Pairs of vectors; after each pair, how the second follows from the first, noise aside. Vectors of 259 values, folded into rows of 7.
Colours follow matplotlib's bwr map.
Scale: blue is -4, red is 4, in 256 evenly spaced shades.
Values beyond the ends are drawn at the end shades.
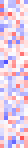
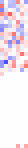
partly zeroed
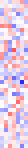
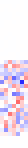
partly zeroed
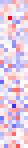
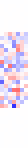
partly zeroed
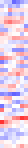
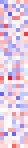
shuffled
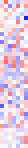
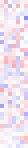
shrunk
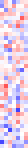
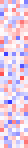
shuffled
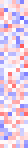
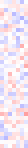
shrunk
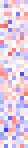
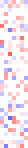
partly zeroed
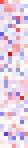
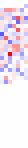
partly zeroed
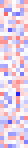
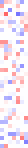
partly zeroed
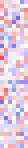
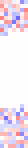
partly zeroed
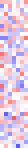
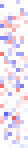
partly zeroed
